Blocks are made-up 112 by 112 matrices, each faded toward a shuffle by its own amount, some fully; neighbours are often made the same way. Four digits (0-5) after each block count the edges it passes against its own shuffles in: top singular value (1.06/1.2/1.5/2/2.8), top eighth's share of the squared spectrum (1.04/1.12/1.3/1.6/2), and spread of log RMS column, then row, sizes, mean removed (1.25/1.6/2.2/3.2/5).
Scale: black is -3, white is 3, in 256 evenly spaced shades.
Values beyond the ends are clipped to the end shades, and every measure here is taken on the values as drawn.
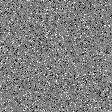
0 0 0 0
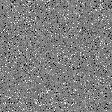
3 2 0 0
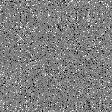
4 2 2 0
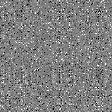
4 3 2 1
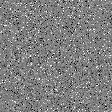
3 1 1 0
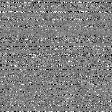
2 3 0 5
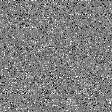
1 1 0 3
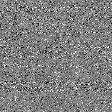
1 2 0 3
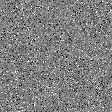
0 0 0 0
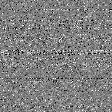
1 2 0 3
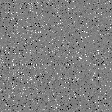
3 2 1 1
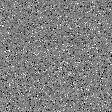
2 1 0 0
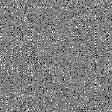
4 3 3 2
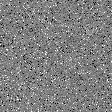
0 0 0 0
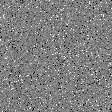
0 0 0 0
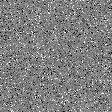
2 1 0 0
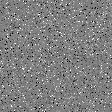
0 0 0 0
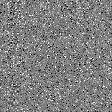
3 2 0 0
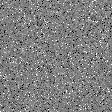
2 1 0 0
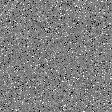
2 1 0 0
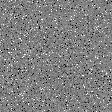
2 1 0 0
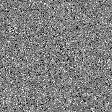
2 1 0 0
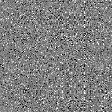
4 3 2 1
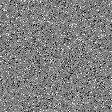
1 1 0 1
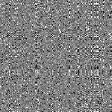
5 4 3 2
